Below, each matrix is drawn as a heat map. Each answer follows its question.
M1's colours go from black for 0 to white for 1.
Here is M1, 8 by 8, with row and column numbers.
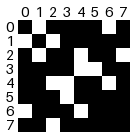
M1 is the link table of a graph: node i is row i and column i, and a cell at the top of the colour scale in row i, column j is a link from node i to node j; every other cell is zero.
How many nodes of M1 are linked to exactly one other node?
2
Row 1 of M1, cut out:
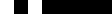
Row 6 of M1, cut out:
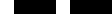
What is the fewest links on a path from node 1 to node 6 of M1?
2
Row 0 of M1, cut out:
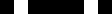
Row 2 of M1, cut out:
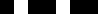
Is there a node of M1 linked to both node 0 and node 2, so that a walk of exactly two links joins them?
yes
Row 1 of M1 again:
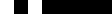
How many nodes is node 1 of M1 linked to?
2
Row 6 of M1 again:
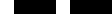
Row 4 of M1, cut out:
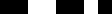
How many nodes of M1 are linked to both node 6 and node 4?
0
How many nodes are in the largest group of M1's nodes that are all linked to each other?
2
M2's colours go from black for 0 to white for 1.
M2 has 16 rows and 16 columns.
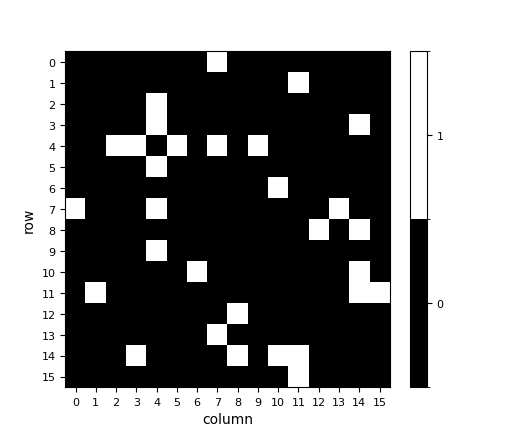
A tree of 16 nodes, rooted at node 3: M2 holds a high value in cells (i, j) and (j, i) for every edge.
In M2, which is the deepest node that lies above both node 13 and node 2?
4
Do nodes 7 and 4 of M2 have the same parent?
no
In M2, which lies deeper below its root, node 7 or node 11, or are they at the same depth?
the same depth
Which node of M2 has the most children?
4
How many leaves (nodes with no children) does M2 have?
9
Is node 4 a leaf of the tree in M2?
no
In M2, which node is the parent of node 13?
7
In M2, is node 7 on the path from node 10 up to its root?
no
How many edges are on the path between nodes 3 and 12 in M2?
3
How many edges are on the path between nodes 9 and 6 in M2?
5
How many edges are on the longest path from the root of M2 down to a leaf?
3
